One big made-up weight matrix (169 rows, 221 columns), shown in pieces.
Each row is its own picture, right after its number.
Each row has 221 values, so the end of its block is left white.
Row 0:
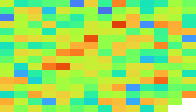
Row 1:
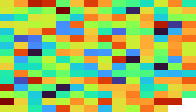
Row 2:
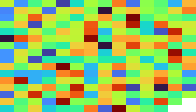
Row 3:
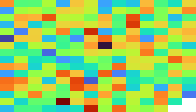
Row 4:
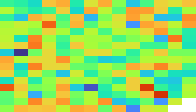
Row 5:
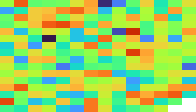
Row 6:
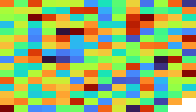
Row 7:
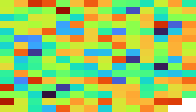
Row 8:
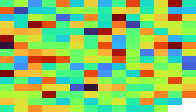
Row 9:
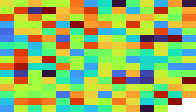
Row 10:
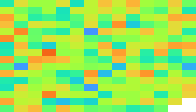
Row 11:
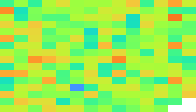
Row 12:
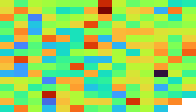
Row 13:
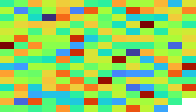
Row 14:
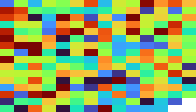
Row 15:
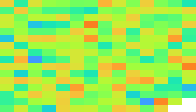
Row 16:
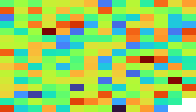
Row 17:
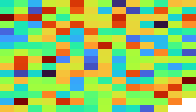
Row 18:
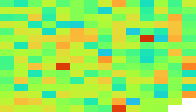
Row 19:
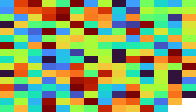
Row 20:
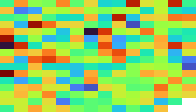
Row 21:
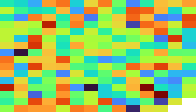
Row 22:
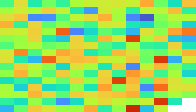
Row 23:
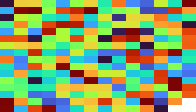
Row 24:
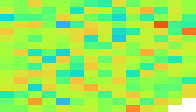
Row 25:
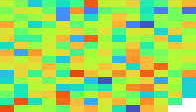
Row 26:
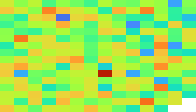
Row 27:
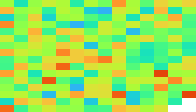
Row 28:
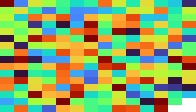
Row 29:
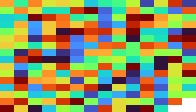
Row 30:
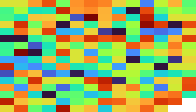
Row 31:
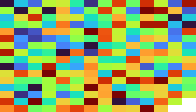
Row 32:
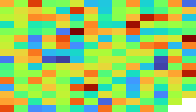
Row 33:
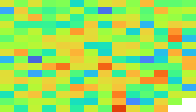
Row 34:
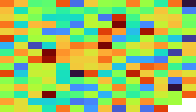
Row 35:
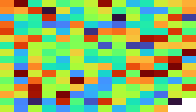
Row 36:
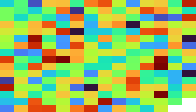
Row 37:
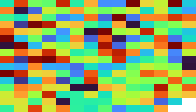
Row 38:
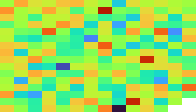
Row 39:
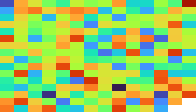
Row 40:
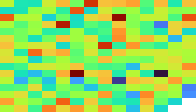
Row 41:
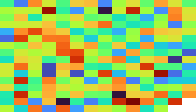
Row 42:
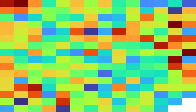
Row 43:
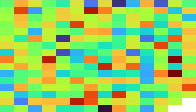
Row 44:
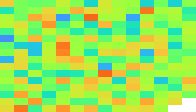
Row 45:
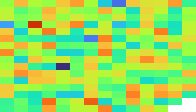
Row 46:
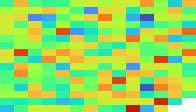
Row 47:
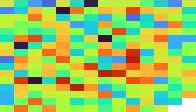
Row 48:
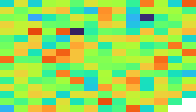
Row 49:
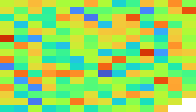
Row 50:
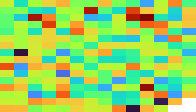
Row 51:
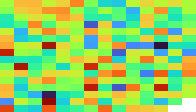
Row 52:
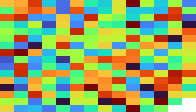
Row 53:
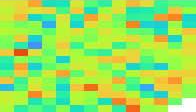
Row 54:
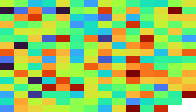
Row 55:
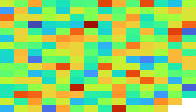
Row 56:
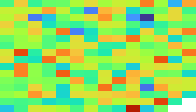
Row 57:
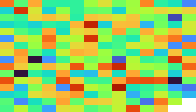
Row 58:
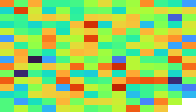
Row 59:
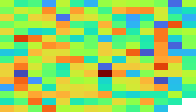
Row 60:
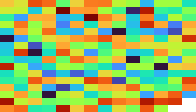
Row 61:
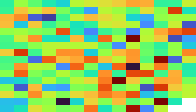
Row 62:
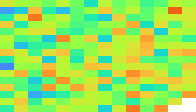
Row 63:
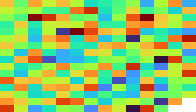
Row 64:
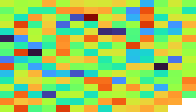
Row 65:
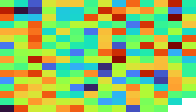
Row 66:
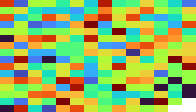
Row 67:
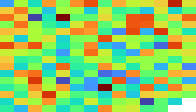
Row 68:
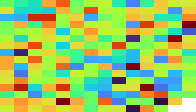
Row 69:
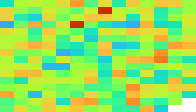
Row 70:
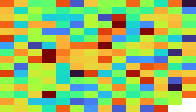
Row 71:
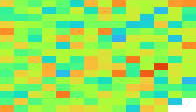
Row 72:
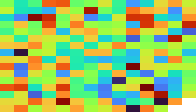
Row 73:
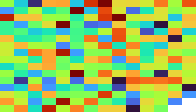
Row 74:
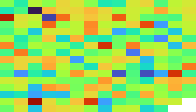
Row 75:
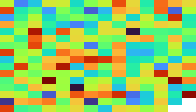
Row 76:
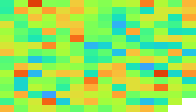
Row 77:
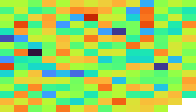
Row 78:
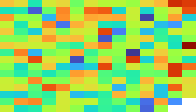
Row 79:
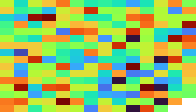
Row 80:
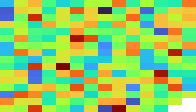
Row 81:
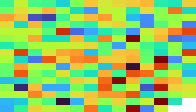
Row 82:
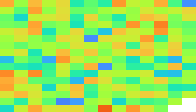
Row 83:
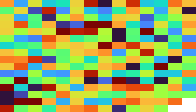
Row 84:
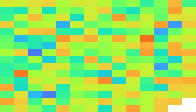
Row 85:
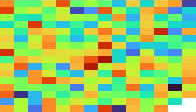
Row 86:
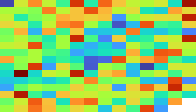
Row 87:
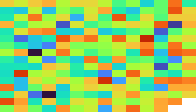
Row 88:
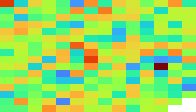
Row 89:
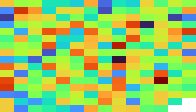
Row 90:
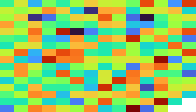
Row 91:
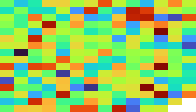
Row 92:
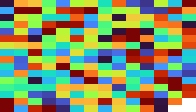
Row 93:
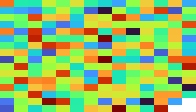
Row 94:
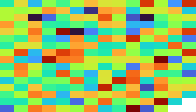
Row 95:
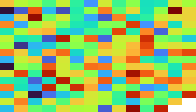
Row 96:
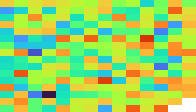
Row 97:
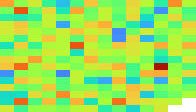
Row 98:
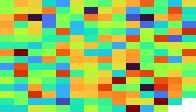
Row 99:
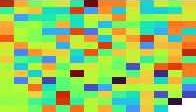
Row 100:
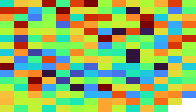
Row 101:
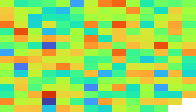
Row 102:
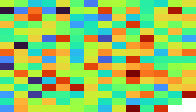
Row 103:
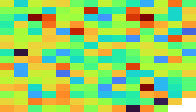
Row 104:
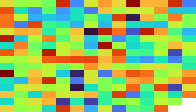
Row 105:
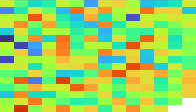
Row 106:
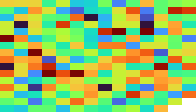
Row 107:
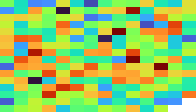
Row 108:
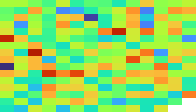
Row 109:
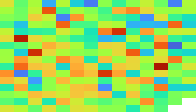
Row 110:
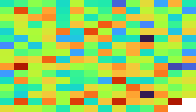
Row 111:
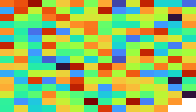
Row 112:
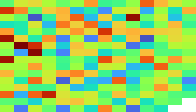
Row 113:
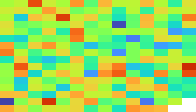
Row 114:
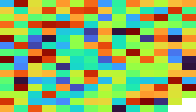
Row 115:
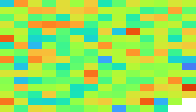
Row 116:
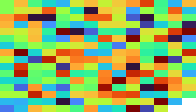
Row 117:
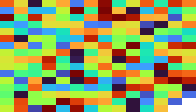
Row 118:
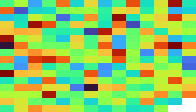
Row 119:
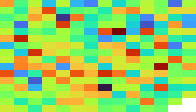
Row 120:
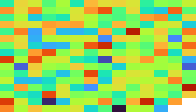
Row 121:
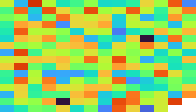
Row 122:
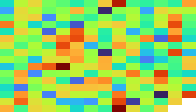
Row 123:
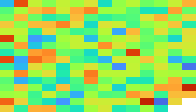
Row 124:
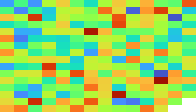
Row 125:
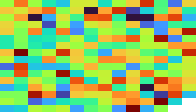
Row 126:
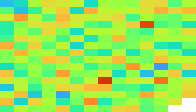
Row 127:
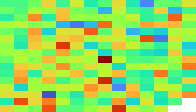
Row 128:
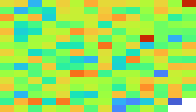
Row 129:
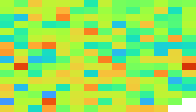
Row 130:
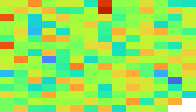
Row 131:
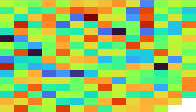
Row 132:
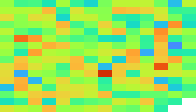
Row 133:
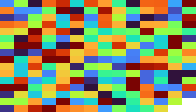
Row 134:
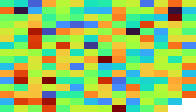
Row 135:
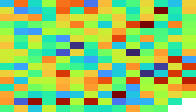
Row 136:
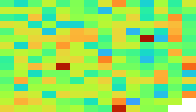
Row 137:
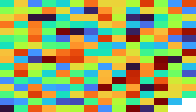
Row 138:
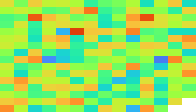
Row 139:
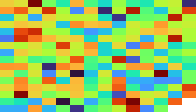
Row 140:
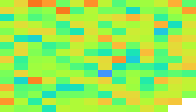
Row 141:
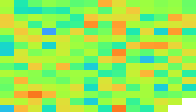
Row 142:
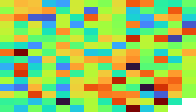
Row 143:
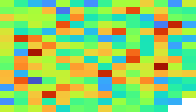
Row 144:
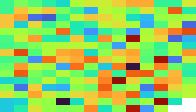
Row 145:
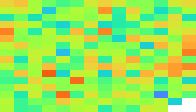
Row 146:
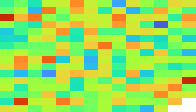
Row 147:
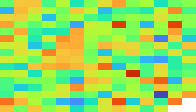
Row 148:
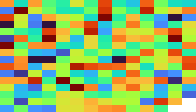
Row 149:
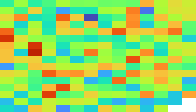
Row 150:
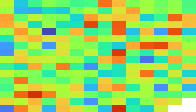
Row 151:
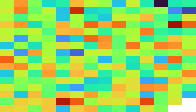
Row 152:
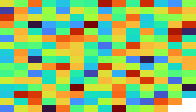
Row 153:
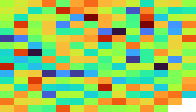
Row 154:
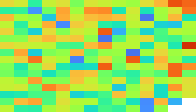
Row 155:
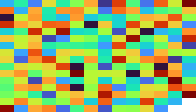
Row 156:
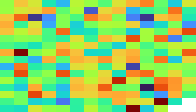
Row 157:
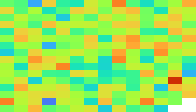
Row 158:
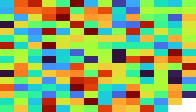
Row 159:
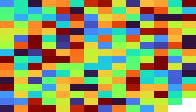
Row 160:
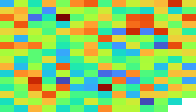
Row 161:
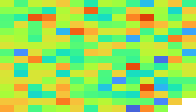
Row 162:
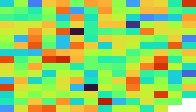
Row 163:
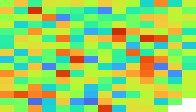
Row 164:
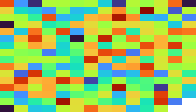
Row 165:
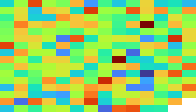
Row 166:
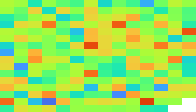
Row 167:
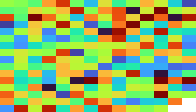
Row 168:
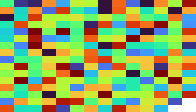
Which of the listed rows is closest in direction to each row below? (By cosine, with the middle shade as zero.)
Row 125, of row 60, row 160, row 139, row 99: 139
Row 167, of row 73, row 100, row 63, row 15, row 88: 73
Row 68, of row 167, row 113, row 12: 12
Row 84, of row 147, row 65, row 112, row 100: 100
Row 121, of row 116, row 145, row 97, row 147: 97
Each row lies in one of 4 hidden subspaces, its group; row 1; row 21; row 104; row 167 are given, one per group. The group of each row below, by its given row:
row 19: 104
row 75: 104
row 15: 104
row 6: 21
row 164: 104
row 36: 21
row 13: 167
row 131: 1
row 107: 1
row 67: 1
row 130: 104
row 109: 1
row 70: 104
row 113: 104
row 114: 104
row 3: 104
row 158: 104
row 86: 104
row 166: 104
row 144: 21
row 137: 21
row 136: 104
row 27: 104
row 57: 104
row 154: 167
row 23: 104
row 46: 21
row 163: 167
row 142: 21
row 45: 104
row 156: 21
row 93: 104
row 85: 104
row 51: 104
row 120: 104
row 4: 21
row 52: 21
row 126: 167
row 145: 167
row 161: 21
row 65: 104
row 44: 1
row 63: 21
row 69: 104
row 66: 104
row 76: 104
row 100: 1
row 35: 167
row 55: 104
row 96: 1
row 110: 167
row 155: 104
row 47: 1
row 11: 104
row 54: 1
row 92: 104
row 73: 167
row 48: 21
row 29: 21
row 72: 21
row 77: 1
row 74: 167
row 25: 167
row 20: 104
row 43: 167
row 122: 104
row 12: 104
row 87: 1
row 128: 167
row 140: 1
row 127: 104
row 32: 21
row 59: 1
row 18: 104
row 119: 1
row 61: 21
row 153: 1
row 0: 104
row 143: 1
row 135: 167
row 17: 167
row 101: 104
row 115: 104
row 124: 167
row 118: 104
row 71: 167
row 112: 1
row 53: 21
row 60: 1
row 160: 1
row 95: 1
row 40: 167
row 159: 21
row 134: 104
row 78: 167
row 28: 104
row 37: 104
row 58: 104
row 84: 1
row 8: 104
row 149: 1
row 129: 104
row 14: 1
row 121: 167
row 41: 167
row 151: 167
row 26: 1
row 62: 1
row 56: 21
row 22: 21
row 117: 167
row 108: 1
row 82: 167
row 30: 1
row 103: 21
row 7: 1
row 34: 104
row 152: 104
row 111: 104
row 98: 21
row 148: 104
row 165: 167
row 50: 21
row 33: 104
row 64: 1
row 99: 167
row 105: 1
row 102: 1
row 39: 104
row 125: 21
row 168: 104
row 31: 167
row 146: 167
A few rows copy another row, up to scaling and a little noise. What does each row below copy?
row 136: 18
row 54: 102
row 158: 19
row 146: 17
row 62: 95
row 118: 8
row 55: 152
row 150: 141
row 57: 58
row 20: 37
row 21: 4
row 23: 92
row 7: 1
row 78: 154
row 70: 34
